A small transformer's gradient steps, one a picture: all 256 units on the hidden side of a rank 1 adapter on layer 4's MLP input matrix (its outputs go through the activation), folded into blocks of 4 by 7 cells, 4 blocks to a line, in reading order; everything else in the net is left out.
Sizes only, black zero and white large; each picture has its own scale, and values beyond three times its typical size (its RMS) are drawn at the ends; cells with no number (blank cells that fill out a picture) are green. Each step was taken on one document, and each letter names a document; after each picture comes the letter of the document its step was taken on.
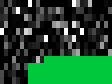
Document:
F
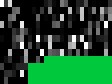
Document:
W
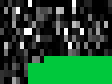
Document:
F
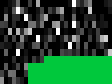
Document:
F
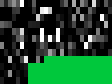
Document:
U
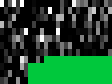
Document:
U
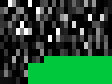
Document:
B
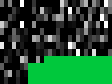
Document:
U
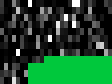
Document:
B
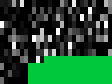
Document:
U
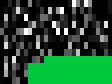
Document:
F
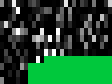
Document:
U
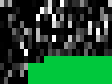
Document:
W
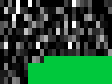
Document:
F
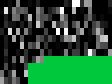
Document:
F
